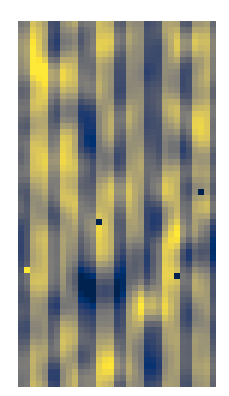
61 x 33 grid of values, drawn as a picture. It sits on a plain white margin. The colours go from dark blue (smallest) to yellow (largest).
Stripes: upright, repeating 6 times. Lone odd cells: 4, 1 higher and 3 lower than their neighbours. Slope: none. Ninth with the lowest average: bottom middle.
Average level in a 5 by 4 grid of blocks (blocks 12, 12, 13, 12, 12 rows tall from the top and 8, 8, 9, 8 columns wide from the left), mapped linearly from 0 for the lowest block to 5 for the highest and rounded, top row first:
5414
4214
3424
3022
2413
